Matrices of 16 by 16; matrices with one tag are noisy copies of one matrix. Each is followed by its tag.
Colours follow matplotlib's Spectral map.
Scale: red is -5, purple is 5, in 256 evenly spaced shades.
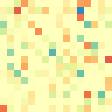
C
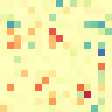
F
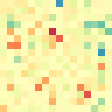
F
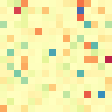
C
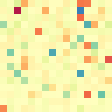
C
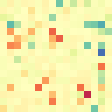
F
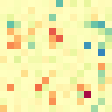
F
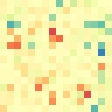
F
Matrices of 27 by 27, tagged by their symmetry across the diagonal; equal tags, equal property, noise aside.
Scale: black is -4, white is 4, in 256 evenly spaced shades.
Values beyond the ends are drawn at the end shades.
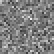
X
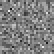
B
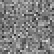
B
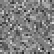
B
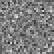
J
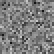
J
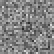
J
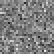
X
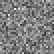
J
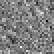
B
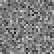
J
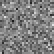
X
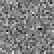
X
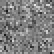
B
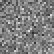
J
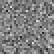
B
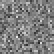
X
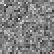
J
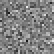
X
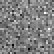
B
